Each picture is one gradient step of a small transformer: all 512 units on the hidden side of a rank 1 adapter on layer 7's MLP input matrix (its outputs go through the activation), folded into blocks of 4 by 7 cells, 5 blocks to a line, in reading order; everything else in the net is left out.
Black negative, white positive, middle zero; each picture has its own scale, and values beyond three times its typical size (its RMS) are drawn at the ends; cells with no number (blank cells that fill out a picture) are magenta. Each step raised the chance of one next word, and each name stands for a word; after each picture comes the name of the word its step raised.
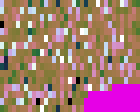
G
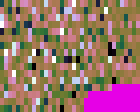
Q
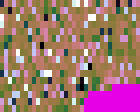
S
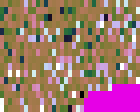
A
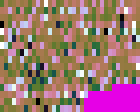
G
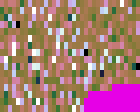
Q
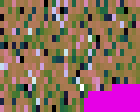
G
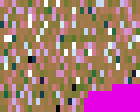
S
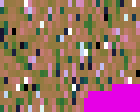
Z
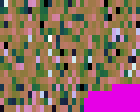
S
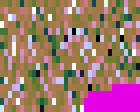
Q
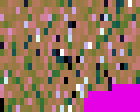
A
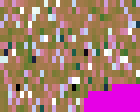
Z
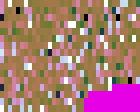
A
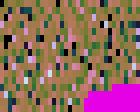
S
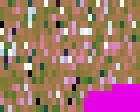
G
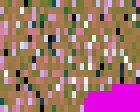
Z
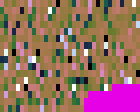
Z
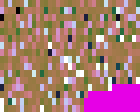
A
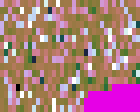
Z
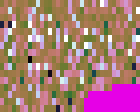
S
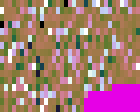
G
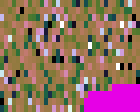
A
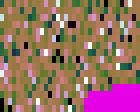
A
